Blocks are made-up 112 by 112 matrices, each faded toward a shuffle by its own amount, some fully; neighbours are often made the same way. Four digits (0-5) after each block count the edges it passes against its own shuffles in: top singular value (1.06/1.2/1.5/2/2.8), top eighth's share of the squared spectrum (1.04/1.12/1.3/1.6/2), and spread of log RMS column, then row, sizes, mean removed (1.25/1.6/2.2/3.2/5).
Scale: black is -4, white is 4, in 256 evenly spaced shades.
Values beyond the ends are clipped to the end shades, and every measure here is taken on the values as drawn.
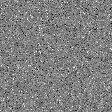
2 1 0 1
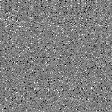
4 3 1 1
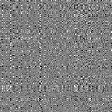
5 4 3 3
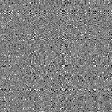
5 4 3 3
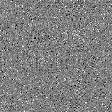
3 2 0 1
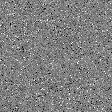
2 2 0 0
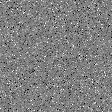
0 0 0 0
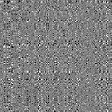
5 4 3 3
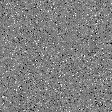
2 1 0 0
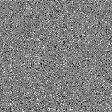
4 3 1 1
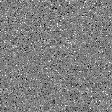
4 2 1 1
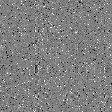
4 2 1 0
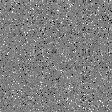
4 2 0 1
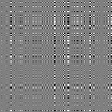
5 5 5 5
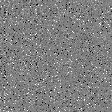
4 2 1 0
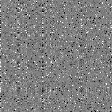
4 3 2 1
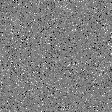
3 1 0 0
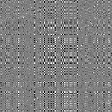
5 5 4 4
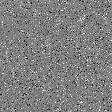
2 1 0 0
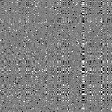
5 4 3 3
